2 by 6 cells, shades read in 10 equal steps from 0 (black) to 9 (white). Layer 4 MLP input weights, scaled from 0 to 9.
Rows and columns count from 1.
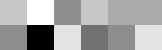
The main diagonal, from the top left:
7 0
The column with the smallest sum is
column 2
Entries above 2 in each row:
6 5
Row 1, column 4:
7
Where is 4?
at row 2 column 4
